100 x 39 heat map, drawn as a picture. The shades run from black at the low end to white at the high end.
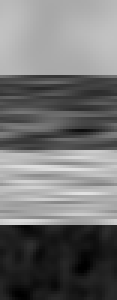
It is made of 4 by 1 panels. Panel 1,1: high, smooth, faint in contrast. Panel 2,1: low, streaked across. Panel 3,1: high, streaked across. Panel 4,1: very low, blotchy, faint in contrast.
